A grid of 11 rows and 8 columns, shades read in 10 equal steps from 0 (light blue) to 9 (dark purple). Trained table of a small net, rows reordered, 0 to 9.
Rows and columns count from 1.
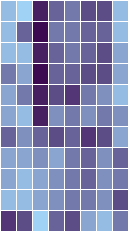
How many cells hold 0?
2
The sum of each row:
31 34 32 39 35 28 39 26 24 24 31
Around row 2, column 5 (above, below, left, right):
4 4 4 5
